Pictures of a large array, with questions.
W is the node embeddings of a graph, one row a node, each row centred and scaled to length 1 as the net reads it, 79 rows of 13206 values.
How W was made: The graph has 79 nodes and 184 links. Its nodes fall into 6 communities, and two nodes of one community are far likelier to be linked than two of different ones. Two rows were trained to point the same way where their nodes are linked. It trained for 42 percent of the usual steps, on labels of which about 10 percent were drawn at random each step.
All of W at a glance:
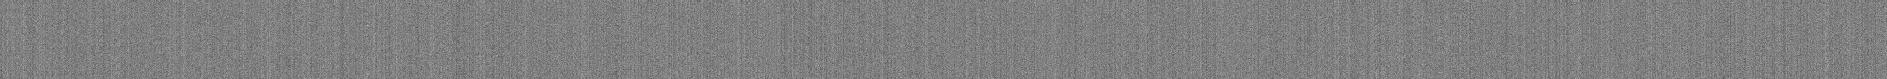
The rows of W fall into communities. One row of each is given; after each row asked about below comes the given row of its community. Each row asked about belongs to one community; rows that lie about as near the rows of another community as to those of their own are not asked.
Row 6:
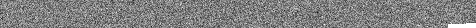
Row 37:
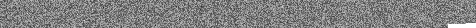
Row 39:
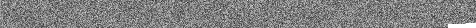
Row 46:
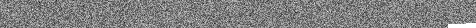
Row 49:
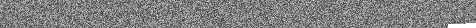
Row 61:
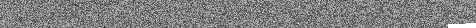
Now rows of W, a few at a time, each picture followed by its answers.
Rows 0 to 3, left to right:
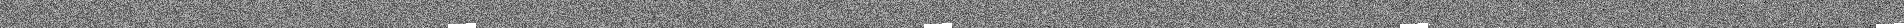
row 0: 39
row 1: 39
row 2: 61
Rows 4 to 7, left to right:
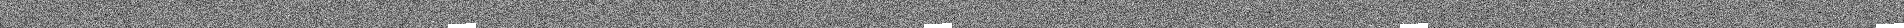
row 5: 61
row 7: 37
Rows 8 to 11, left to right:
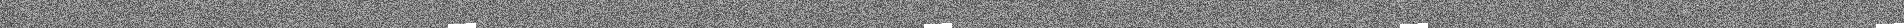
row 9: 61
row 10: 46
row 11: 49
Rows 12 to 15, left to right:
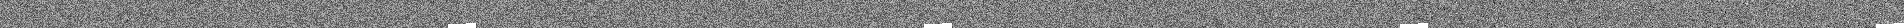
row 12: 61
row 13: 61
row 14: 6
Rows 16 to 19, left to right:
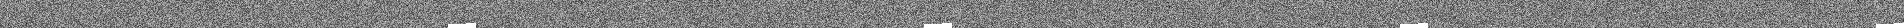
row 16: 49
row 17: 49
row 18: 6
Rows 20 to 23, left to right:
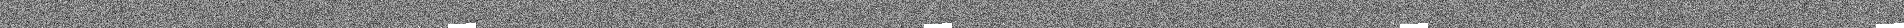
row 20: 39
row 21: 6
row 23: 49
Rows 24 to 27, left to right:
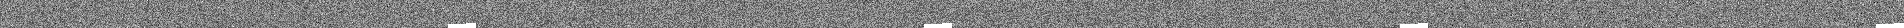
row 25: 49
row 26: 37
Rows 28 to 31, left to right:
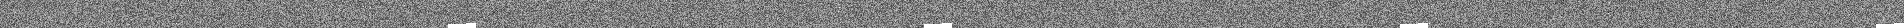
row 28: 39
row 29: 37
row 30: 46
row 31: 6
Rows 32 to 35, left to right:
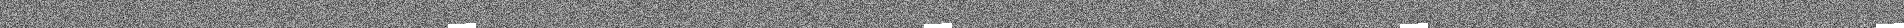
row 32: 46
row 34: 39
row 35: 49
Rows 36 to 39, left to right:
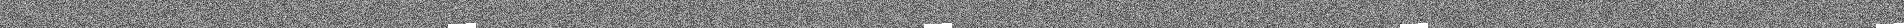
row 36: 49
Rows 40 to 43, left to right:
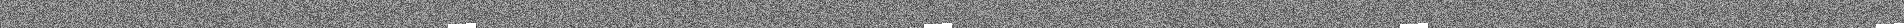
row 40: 6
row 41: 61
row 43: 6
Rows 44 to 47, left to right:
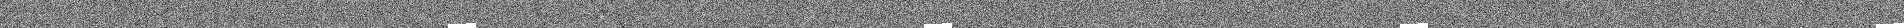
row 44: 37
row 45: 61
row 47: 49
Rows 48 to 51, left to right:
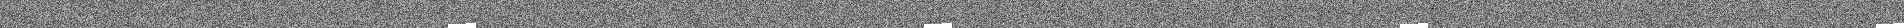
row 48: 49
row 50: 6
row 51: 49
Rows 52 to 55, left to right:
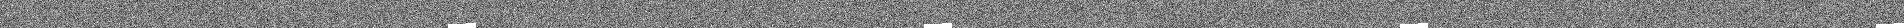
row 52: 37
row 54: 39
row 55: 46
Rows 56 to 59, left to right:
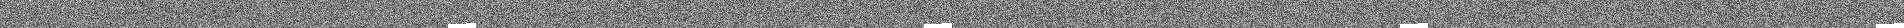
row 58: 37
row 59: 61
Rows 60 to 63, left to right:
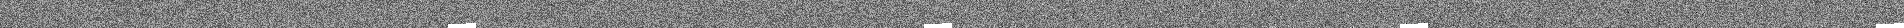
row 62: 39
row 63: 49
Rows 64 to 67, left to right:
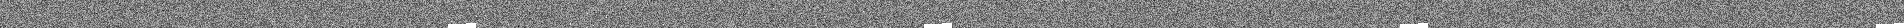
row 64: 6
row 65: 61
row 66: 6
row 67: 61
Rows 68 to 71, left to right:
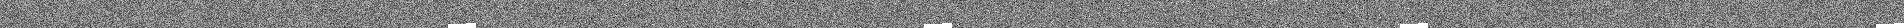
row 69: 61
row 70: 39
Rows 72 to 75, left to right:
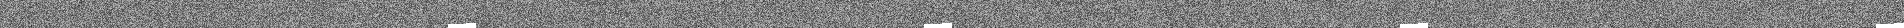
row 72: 37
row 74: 49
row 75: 39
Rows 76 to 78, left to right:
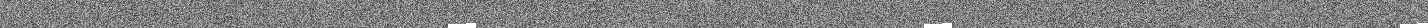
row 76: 49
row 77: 39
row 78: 61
